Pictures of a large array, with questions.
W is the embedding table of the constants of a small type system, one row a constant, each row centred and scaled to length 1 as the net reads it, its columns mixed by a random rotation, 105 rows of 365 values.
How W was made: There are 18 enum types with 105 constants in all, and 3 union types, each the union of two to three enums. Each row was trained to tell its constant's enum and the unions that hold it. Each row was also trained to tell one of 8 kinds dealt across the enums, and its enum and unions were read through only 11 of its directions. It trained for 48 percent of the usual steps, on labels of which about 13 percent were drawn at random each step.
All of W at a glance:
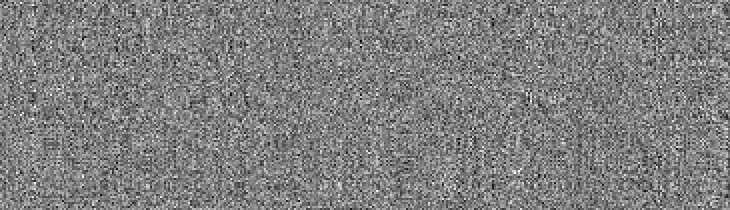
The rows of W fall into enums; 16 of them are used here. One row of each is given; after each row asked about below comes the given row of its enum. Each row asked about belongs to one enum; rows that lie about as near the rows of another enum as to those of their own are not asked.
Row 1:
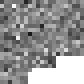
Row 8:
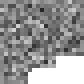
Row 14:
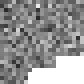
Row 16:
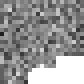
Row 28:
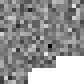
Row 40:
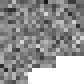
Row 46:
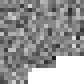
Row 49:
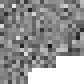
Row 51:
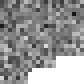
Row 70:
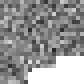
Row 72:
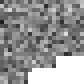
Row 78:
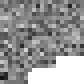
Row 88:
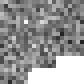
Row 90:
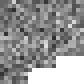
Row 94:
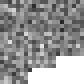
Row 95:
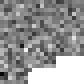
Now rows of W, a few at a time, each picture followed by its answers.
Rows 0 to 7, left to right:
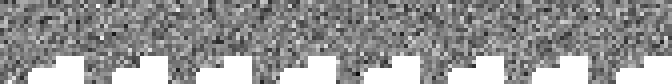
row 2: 8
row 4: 46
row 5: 90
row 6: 51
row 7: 16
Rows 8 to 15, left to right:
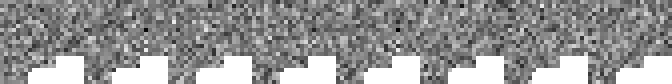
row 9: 28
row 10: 51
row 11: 1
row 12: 28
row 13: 1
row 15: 90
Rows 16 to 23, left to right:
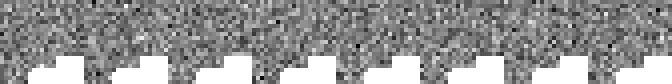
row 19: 28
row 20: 46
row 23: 46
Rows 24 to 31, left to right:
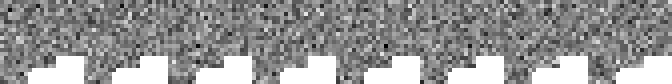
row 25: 90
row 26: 14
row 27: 70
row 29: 28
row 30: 8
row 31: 70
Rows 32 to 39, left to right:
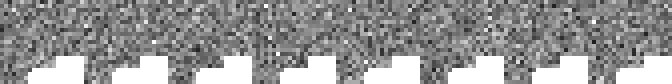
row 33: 46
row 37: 78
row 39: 51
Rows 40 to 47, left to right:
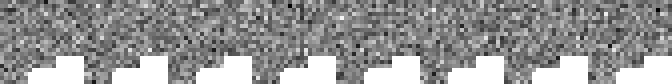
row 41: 1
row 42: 8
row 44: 78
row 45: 1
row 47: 46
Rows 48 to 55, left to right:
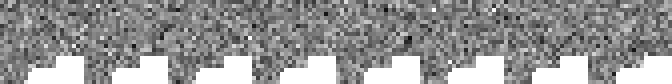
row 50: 14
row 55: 8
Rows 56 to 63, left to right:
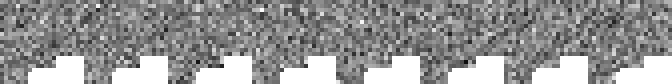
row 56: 90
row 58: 14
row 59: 72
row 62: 90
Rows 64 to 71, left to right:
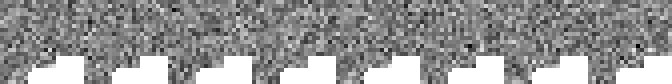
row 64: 70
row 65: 49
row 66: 78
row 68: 70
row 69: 49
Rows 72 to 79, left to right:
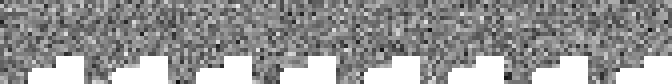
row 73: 70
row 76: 16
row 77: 51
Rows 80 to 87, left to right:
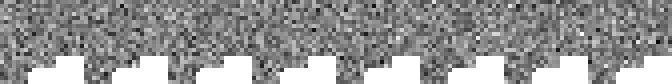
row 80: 16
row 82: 16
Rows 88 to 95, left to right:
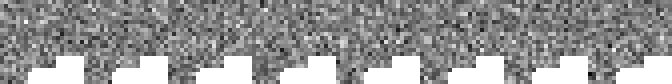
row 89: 16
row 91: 78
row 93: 28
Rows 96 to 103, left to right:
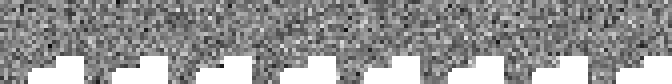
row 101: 8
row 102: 8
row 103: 90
